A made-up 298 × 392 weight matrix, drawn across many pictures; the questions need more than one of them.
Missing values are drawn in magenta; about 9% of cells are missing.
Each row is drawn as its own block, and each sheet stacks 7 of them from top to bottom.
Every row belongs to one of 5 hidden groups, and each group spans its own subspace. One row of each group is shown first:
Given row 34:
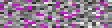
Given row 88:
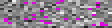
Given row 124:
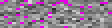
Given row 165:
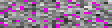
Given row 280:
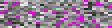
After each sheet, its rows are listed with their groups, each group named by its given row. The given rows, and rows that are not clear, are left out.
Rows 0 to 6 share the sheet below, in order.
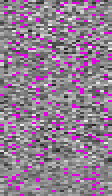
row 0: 88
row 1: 124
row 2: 165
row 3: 280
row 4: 34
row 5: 165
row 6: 124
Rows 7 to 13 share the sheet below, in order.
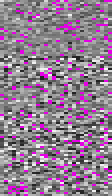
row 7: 34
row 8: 34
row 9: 88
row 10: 88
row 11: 34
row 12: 165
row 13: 34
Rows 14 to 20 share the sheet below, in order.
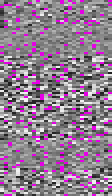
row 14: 165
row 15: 124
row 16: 88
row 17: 88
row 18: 88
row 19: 124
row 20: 280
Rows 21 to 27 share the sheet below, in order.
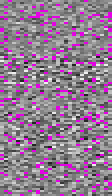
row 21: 124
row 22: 280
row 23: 280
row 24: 165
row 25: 124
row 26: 165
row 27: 124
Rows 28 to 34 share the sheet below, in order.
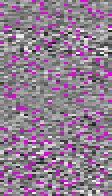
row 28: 280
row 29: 165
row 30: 280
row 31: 34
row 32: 88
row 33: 88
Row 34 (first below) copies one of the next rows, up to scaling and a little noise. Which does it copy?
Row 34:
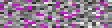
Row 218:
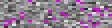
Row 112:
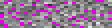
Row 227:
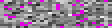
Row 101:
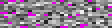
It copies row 112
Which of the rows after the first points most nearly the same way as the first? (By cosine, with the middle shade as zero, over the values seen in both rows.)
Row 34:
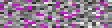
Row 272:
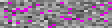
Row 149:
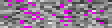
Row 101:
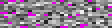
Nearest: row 101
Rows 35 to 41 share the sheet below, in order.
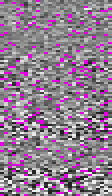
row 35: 280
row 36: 88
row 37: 280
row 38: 280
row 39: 88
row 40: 34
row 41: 34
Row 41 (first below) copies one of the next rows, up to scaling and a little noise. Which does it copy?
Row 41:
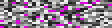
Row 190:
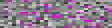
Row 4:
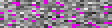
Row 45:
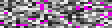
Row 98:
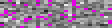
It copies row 45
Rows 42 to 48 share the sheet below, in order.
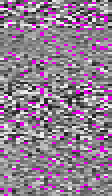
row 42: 124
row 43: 165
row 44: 280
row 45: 34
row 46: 88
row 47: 280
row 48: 88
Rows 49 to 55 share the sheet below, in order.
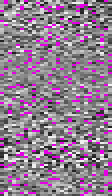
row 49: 88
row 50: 34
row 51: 88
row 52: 165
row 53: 88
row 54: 165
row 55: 124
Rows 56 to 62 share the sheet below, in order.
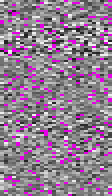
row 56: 34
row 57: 88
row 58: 165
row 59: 88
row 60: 34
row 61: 165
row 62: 165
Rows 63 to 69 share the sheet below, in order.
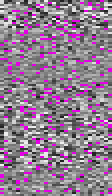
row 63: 280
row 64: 88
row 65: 88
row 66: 88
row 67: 165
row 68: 280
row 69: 124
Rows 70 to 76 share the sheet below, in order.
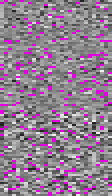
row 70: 165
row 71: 124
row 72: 34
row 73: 280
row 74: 165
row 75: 280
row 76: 280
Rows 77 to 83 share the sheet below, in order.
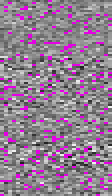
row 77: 280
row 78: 34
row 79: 34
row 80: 124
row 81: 165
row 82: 34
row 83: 88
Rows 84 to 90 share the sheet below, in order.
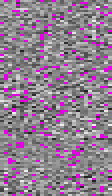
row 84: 280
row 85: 34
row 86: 34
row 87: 165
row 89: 124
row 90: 280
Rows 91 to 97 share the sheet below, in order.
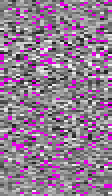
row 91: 88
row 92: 34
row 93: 165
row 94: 124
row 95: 124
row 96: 165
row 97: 165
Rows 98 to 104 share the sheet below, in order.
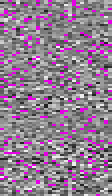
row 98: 34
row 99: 280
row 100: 124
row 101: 34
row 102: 280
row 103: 124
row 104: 88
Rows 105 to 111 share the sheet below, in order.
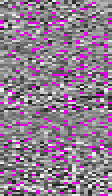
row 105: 124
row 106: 34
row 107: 124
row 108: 34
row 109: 34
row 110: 280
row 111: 124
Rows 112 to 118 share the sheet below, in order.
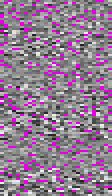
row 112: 34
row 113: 280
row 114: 124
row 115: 280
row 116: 165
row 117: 280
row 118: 124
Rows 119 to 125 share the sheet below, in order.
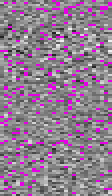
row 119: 280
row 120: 88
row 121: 34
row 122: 165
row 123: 165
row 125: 88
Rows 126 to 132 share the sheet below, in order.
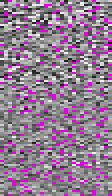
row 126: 34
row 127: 124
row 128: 34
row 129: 280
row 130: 34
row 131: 34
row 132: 124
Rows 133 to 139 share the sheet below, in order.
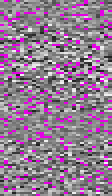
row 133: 88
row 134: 124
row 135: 34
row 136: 124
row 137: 280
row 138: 34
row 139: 34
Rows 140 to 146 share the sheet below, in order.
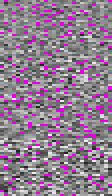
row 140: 165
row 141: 280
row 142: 88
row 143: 124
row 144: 124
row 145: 280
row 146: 165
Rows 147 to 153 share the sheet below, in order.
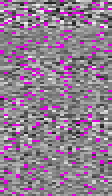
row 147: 165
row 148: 280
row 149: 165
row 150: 165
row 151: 165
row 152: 280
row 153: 280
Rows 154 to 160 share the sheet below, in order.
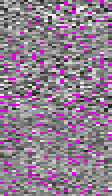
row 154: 124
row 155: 280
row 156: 280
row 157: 34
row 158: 124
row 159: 165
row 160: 124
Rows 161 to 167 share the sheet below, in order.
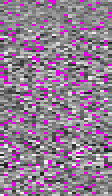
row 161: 280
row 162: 124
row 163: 165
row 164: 280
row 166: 124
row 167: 88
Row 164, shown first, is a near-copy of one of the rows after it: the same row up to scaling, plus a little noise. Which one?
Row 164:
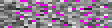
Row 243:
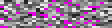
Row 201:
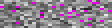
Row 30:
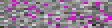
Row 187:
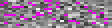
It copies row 201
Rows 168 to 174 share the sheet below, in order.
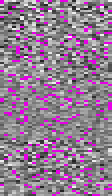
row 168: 280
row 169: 280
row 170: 88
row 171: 280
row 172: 165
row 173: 280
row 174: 124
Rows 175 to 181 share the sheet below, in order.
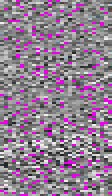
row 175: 88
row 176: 124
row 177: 88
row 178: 88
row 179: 34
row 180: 124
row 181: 280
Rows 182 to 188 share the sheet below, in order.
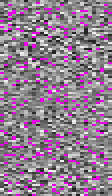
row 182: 34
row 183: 88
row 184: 124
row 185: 165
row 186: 88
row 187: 280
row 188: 280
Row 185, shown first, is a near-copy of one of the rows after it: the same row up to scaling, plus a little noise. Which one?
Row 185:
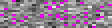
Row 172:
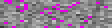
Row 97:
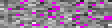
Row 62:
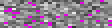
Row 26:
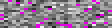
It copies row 26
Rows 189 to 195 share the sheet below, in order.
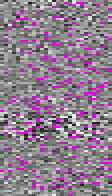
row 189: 124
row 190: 34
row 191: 280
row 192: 124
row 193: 165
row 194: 165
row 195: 88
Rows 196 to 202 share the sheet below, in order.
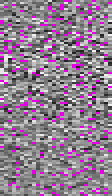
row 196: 124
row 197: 34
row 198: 165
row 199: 124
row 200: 88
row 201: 280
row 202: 34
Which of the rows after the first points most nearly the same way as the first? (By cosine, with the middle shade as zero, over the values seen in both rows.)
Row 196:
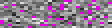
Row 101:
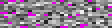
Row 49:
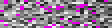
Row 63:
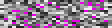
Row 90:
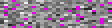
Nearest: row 90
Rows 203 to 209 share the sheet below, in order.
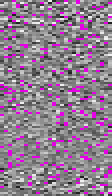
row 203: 124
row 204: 124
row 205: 34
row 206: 280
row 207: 88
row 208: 88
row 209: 34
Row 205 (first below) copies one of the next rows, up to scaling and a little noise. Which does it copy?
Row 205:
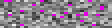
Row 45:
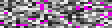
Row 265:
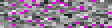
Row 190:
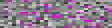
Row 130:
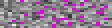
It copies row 130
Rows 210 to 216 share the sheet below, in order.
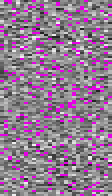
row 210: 280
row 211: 165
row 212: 165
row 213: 165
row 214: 280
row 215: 124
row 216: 280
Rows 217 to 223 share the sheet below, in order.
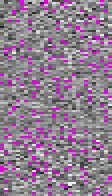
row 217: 165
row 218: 34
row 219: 88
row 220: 124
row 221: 34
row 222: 88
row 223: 280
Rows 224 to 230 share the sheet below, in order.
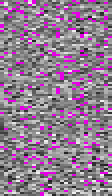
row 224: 165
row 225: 88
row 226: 34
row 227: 34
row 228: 165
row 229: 280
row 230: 34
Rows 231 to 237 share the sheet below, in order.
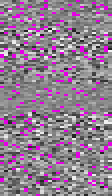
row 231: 88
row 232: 124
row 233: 280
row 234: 34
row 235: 124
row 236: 124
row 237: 88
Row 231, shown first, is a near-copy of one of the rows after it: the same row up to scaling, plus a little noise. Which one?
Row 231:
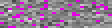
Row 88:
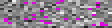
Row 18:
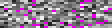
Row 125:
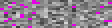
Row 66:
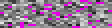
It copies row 18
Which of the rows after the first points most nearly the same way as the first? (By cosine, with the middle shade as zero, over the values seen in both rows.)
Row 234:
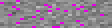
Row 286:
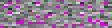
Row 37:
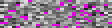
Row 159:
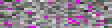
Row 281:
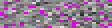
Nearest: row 281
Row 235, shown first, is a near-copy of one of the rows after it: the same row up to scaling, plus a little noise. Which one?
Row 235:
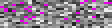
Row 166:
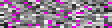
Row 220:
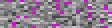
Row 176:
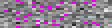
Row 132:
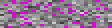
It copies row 176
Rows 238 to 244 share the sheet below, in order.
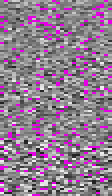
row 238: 280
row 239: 88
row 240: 34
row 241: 124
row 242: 34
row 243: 280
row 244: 280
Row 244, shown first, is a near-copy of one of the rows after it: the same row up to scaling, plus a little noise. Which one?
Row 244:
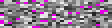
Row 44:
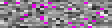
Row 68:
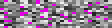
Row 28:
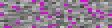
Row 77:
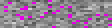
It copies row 68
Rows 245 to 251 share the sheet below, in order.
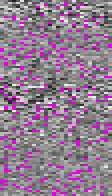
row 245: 280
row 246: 280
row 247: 165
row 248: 88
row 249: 88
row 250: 88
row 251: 165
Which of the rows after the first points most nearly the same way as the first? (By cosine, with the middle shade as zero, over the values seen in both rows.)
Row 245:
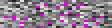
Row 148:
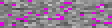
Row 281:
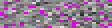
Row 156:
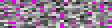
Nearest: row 281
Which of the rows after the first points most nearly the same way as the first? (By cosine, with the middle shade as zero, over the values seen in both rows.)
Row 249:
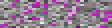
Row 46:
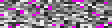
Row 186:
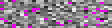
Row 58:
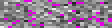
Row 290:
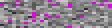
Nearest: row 186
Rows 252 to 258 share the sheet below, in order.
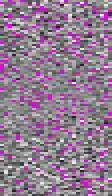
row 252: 34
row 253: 280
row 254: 124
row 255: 280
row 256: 124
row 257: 280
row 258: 165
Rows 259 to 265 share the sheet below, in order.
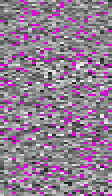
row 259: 165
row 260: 124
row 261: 124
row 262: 124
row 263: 124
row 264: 165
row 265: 34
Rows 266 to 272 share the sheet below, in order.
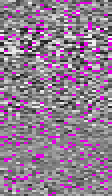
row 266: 124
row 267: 280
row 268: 165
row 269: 124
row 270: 280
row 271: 124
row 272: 34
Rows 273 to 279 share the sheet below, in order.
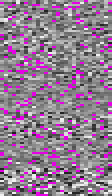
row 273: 34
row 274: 88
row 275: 124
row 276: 165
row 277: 280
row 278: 124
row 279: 34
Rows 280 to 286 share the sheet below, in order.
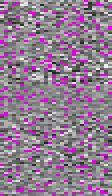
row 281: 34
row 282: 124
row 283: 88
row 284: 124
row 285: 34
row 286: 34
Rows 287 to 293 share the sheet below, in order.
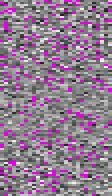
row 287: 124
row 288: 165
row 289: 124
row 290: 34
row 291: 88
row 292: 88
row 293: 280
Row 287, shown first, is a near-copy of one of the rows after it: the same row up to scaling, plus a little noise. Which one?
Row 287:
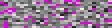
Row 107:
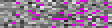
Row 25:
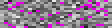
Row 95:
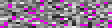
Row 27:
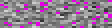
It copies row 27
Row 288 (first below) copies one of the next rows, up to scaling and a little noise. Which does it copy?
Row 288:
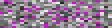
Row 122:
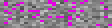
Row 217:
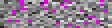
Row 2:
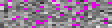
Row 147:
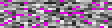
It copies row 122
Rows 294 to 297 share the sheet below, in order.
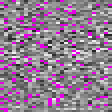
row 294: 280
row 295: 34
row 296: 280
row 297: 124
